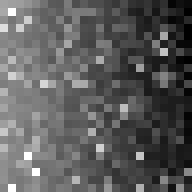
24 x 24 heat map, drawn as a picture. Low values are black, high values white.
Stripes: none. Grain: fine. Slope: up to the left.
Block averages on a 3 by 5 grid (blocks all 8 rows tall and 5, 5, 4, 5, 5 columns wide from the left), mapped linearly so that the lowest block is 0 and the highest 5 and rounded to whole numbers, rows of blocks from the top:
5 3 2 1 0 / 5 3 2 1 0 / 5 3 3 1 0
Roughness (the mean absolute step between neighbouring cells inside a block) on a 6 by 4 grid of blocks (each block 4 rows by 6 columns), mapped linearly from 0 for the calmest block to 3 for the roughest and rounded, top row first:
2101 / 0113 / 1112 / 0020 / 1010 / 1012
